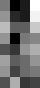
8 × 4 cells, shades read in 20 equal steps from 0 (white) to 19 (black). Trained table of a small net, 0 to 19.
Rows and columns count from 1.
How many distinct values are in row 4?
4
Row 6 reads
7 12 11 8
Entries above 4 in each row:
3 3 3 4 4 4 4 4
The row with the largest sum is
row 8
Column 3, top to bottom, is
17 17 12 10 8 11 11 15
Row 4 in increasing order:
8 9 10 19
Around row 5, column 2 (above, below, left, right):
19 12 13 8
